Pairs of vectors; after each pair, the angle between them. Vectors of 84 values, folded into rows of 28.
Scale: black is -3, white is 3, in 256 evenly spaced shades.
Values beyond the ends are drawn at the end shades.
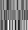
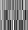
orthogonal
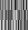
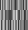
nearly parallel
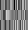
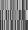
partly opposed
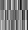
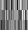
nearly opposite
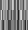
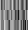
partly aligned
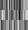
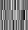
orthogonal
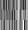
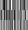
partly aligned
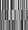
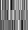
nearly parallel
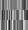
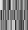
orthogonal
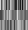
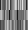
nearly opposite
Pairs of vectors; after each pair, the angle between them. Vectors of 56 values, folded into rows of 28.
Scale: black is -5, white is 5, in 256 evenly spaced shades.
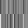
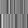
partly opposed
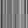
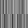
partly opposed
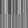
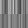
nearly opposite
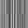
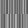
partly aligned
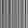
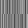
partly aligned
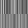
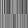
nearly parallel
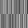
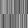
nearly parallel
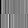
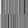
nearly opposite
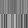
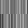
orthogonal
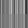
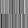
orthogonal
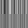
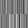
orthogonal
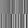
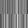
partly aligned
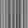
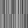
partly opposed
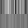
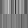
nearly parallel
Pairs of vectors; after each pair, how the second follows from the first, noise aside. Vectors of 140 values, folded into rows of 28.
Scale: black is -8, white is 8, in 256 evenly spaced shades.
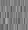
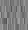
sign-scrambled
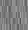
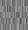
sign-scrambled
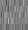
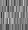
scaled up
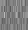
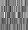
scaled up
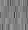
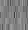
copied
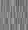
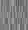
copied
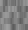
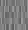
sign-scrambled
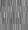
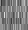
scaled up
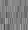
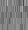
reversed
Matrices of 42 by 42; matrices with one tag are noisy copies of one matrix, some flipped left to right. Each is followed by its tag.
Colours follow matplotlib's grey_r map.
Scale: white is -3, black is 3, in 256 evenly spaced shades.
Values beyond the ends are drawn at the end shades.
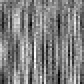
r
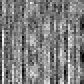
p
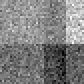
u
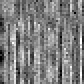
p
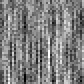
r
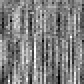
r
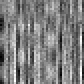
p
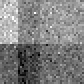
u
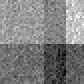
u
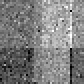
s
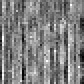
p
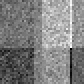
s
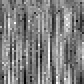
r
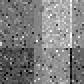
s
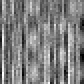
p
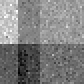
u
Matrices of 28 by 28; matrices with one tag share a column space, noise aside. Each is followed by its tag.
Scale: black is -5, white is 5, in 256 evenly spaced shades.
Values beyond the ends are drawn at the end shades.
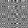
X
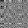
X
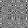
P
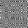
P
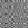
X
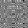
X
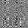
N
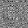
P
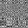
N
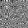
X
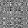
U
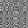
U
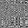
N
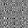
U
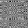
P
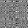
P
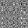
U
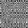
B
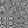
U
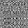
U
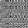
X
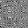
P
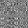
U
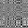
N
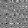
X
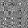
U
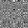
B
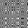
U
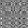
U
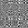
N
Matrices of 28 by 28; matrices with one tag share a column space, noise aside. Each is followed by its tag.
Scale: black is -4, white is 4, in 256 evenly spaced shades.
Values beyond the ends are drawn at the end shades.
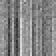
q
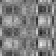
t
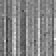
q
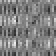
t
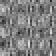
t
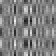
t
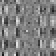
t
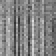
q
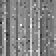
q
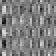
t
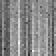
q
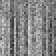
q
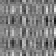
t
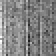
q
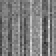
q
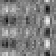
t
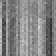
q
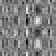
t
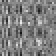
t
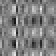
t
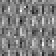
t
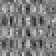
t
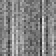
q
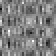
t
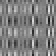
t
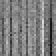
q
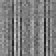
q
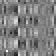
t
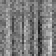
q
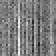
q
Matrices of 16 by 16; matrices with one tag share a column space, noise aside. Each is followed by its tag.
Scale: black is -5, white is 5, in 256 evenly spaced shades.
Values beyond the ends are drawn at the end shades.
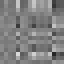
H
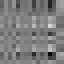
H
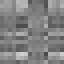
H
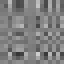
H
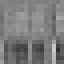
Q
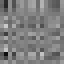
H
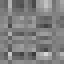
H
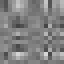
H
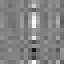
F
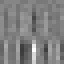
Q
